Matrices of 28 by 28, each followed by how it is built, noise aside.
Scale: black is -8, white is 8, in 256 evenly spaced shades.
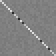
diagonal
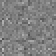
low rank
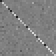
diagonal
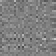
low rank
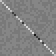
diagonal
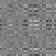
low rank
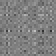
low rank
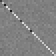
diagonal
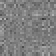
low rank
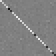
diagonal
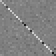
diagonal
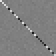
diagonal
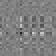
low rank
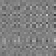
low rank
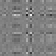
low rank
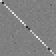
diagonal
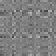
low rank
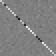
diagonal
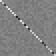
diagonal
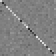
diagonal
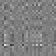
low rank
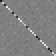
diagonal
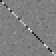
diagonal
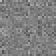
low rank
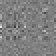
low rank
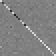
diagonal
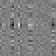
low rank
